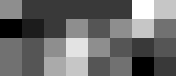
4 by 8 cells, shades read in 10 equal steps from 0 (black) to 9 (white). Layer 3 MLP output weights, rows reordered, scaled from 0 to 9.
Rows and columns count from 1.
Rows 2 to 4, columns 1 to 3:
0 1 2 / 4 3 5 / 4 3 6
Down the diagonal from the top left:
5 1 5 7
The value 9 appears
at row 1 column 7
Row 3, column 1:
4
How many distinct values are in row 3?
5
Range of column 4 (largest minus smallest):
6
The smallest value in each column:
0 1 2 2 2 2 0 2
